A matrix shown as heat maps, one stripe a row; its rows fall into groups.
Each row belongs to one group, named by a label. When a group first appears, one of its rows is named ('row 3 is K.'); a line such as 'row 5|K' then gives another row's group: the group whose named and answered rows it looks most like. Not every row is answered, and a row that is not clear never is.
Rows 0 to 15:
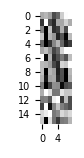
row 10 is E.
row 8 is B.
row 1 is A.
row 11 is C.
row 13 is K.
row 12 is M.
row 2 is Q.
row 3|B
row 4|E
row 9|B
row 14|C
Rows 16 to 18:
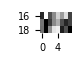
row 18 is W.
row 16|K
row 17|E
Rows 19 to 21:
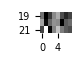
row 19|E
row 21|K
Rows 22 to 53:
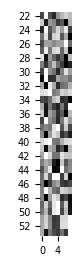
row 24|K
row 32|B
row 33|C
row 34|W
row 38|M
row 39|W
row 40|C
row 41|B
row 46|E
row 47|C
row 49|M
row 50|M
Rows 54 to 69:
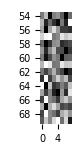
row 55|Q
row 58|E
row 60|E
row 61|C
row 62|W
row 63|K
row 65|Q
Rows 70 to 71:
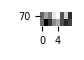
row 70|M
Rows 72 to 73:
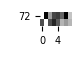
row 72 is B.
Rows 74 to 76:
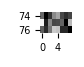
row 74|E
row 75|B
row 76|W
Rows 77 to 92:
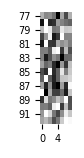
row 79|C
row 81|A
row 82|M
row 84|Q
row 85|Q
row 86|A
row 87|Q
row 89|K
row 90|M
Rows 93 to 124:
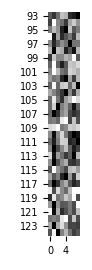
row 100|A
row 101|C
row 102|Q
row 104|Q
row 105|A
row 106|K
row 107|E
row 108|M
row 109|C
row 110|W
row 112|E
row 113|B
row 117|E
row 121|B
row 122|M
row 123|W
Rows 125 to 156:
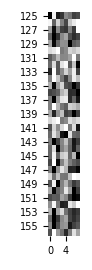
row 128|E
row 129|E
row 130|C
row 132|M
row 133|K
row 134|C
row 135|W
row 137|W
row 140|C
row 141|M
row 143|E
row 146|K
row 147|W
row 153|W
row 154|E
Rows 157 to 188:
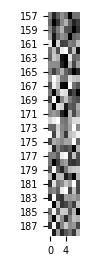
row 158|E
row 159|W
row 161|B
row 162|M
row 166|C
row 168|W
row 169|K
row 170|B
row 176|B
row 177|M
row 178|E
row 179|A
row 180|B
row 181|K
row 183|A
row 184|B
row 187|K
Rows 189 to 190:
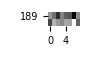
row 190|K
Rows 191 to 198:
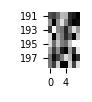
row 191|W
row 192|W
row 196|Q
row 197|E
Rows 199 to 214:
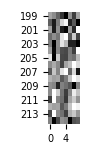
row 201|Q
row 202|M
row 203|W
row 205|B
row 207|M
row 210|C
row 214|E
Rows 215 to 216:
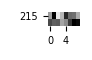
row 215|B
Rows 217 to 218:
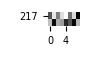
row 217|M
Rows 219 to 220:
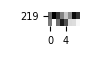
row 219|E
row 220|A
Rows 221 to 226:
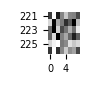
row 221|K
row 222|B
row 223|Q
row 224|K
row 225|C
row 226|K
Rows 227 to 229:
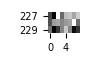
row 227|Q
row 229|E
